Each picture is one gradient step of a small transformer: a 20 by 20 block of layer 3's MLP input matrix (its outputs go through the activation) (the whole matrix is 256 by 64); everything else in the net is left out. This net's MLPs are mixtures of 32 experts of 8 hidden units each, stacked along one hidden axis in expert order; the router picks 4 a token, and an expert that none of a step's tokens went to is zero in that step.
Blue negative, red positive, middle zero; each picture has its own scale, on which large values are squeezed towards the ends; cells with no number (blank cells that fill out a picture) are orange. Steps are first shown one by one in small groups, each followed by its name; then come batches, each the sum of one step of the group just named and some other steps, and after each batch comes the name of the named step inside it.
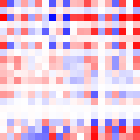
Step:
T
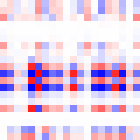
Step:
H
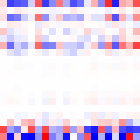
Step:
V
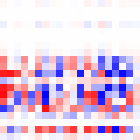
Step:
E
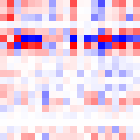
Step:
E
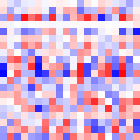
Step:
H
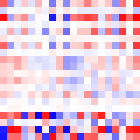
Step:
T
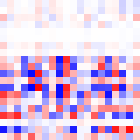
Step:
H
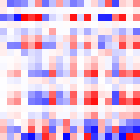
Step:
V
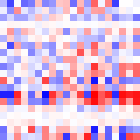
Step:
V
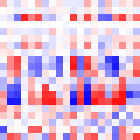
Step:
T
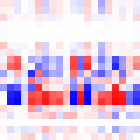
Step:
H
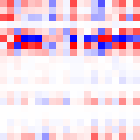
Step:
T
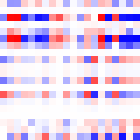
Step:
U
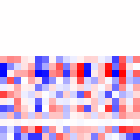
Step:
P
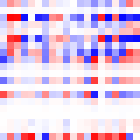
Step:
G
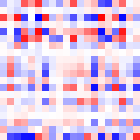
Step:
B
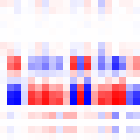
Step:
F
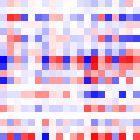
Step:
G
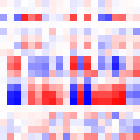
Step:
F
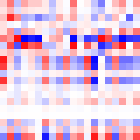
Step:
U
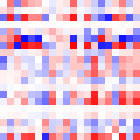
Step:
U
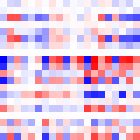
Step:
U
